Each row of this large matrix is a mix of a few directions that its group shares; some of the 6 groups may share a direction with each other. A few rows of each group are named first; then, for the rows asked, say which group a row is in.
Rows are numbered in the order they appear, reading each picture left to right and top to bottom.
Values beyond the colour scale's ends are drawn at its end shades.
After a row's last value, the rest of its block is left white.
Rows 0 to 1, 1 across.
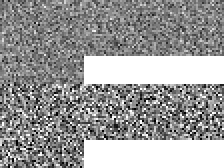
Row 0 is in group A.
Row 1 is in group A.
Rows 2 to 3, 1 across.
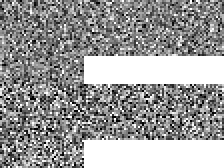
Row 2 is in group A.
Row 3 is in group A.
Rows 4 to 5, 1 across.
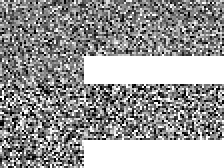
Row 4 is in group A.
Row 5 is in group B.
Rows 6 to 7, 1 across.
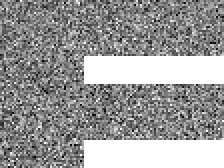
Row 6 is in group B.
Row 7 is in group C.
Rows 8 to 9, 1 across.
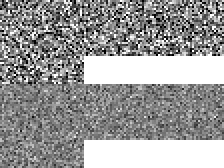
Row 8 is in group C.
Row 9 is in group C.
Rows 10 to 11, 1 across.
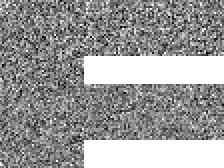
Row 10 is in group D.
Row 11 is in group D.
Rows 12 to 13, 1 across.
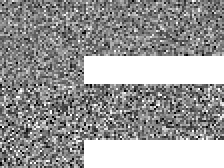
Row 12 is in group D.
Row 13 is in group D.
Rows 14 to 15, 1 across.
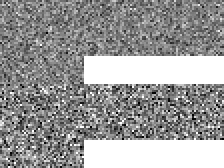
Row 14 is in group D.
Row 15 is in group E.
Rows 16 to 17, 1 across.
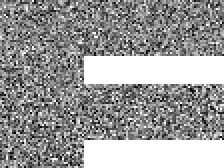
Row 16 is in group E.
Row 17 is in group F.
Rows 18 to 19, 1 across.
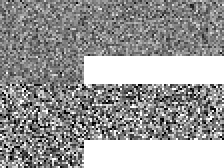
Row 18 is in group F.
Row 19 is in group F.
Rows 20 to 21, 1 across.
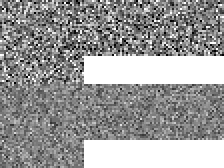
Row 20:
B
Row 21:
F
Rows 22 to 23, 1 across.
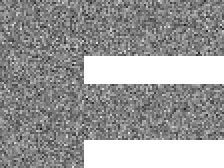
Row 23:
D
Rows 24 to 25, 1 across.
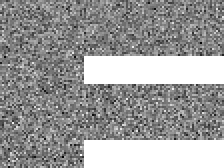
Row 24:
C
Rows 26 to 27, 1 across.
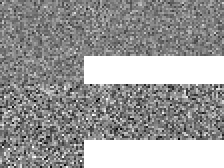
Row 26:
C
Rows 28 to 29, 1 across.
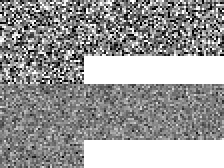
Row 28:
C
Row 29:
C
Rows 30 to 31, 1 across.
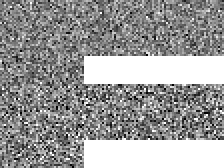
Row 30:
A
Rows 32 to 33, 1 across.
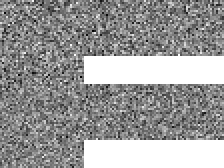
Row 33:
D
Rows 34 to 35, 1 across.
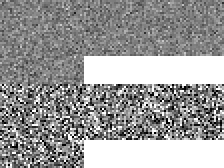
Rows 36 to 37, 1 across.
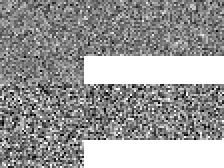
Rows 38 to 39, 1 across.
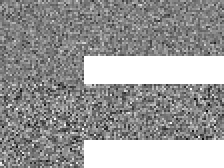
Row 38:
B
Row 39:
D
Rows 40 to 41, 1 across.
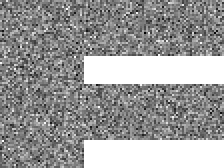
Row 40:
C
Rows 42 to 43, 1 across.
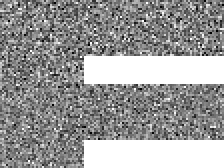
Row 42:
F
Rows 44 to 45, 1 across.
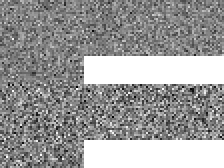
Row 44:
A
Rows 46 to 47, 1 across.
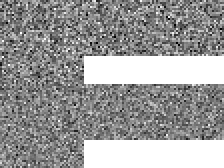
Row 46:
F
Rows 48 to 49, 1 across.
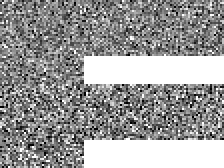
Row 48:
C
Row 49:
C
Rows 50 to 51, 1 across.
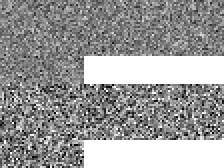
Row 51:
A
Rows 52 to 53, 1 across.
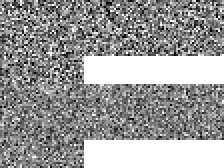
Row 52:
A
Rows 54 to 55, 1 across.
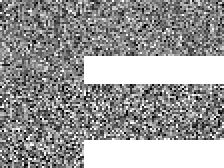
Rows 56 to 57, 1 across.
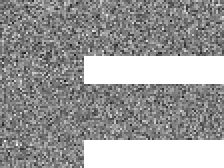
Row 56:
E
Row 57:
A
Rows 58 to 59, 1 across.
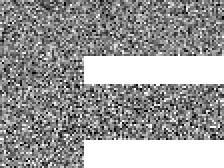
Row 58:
E
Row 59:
B
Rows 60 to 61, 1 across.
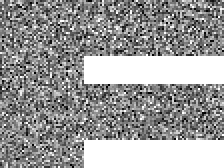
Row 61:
D
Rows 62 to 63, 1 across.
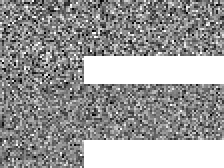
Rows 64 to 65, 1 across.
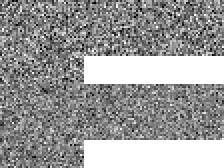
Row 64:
D
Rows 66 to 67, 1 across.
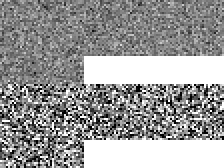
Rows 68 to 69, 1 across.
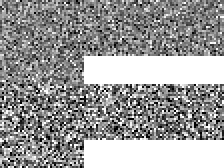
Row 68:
B
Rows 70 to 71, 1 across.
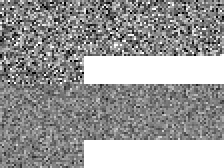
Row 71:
E
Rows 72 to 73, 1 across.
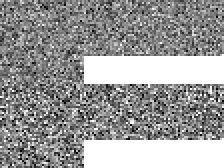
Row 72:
E
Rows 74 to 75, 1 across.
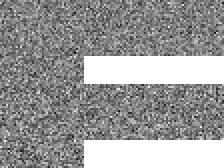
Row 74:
C
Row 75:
C
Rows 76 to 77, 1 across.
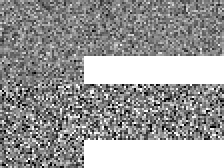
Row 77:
B
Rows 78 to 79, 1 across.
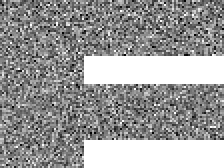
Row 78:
D
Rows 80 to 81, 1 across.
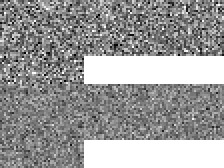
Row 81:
E
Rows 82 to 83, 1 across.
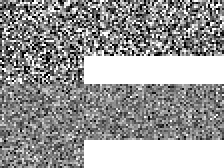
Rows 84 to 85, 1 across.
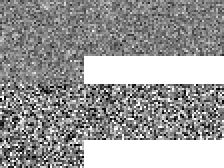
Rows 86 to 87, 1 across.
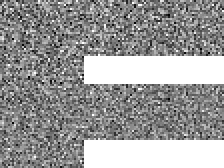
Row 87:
B
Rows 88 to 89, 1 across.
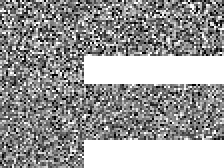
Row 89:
D
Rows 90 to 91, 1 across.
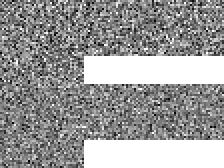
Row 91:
B
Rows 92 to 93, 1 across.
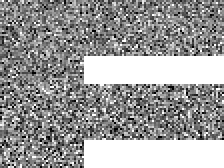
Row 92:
C
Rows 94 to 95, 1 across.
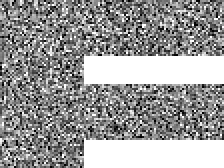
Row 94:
A
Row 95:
A
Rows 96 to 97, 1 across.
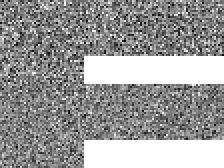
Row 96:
C
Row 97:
D
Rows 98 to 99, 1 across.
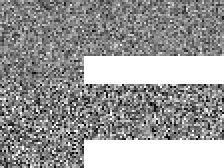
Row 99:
D
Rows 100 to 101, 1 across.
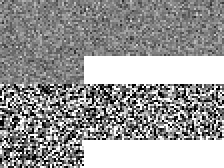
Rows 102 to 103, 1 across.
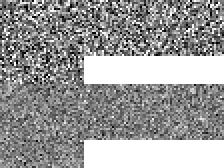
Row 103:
F
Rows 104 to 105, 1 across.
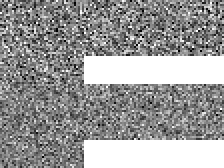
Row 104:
A
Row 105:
D
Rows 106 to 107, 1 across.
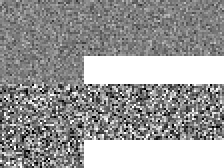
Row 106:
B
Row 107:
E
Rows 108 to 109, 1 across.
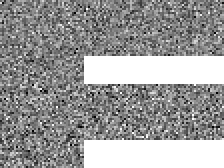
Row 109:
E
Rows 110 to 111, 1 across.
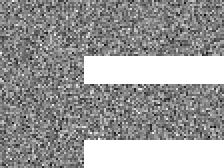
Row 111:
B
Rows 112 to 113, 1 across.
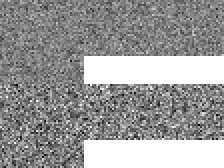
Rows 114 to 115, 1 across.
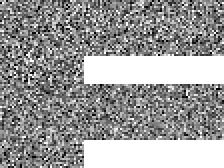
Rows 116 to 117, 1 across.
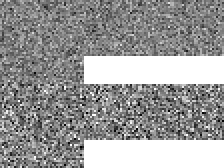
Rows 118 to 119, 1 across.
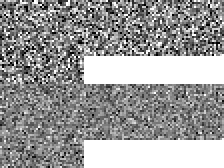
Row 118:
E
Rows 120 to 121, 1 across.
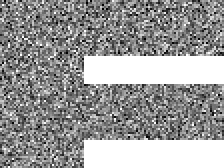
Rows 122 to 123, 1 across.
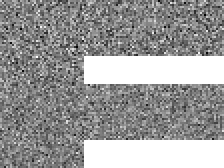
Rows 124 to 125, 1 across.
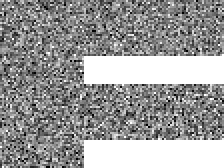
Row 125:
A
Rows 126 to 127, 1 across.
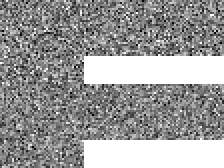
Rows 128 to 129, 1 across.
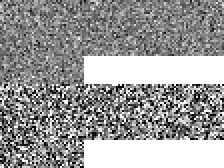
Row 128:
A
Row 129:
D
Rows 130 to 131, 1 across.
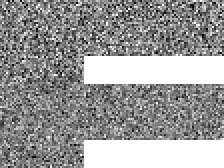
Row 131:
C
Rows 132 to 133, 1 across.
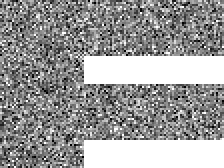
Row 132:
D
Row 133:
B
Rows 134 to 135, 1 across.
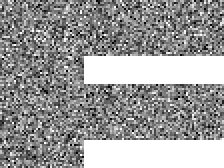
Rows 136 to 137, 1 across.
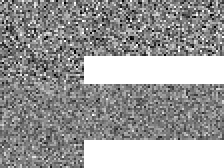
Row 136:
C
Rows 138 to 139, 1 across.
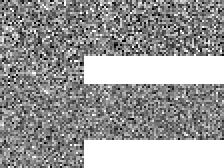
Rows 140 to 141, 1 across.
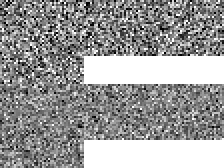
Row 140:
D
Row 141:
E
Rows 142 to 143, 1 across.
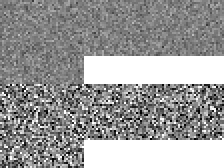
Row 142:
E
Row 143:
F
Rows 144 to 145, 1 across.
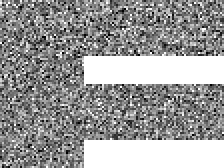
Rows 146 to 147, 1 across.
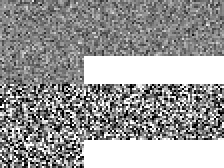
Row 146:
E
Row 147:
C
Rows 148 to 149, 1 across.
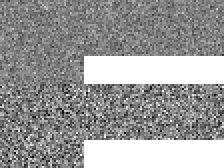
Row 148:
E
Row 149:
C
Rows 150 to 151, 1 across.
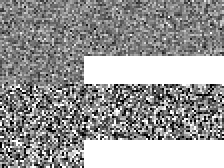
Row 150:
F
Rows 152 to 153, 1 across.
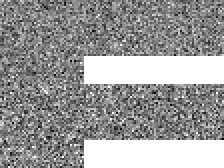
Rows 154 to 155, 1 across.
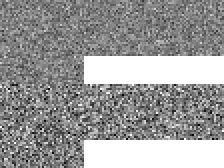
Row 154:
C
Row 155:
D
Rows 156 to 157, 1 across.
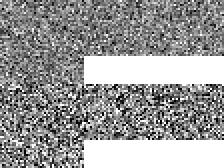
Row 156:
F
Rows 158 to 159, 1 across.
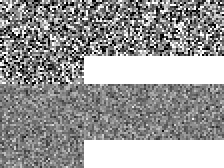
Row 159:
E
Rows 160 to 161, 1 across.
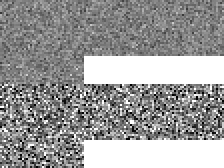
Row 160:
A
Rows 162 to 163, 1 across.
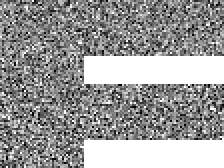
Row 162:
E
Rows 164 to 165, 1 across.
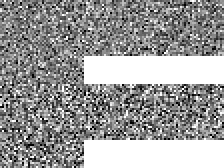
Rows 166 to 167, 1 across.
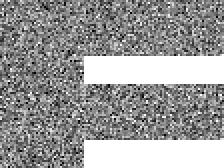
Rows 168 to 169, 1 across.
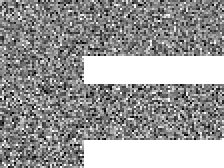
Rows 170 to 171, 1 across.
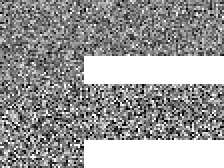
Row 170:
C
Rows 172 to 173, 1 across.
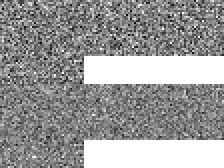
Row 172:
A
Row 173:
E
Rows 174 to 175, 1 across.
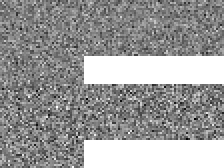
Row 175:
D
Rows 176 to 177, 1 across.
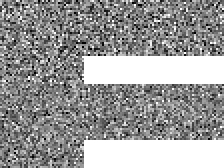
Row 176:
B
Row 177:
C
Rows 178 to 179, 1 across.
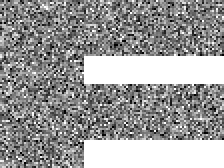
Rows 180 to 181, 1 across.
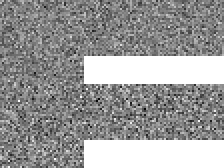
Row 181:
A
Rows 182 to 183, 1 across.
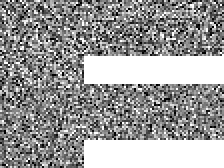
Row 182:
F
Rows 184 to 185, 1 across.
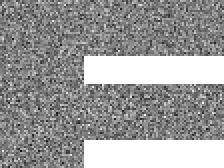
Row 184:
B
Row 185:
A
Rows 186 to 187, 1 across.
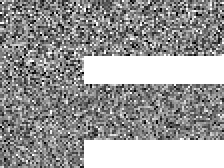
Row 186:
C
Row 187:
D
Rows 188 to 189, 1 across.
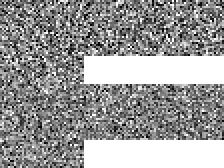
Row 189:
C
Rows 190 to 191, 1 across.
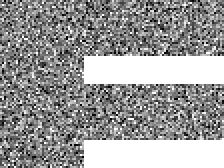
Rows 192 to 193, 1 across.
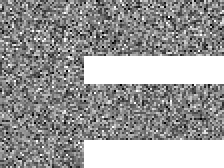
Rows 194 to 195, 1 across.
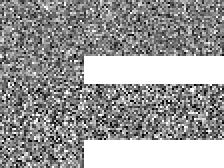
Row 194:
C
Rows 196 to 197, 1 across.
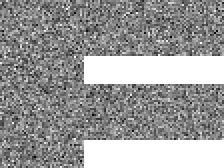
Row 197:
B
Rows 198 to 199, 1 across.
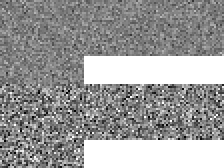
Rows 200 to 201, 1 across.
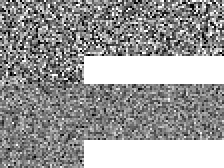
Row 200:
F
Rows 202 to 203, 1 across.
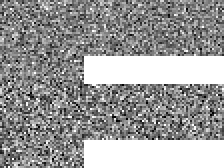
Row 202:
B
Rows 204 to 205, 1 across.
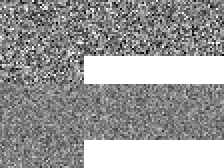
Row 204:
E
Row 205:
E
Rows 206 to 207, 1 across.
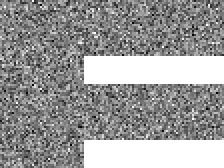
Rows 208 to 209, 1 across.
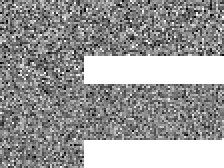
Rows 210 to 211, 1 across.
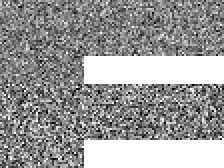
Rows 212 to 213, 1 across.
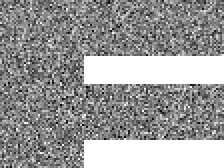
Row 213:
D
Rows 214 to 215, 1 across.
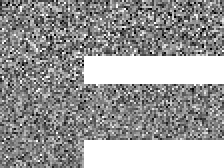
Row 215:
F
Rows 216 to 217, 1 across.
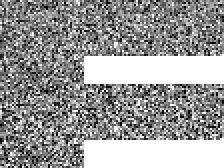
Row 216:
B
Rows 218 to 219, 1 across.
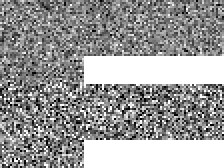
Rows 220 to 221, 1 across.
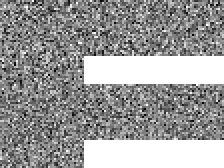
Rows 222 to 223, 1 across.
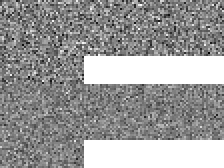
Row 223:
C
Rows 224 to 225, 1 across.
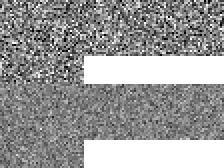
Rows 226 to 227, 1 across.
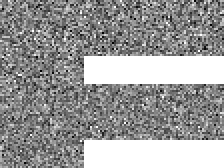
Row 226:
F
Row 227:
F
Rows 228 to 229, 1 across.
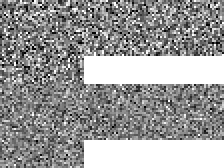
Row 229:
F
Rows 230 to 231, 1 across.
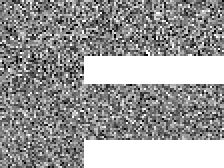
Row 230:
A
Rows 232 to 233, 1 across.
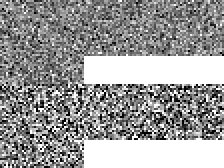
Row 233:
D
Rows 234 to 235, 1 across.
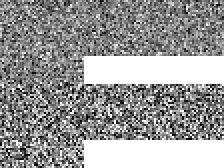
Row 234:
E
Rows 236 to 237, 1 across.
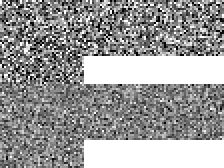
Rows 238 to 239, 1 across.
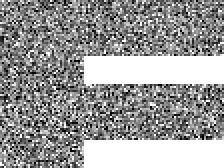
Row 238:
C
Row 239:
D
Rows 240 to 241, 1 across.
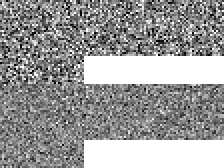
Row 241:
D
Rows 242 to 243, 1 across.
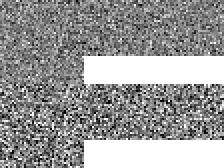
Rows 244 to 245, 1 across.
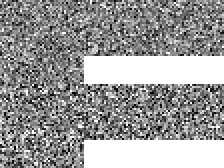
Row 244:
D
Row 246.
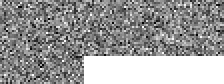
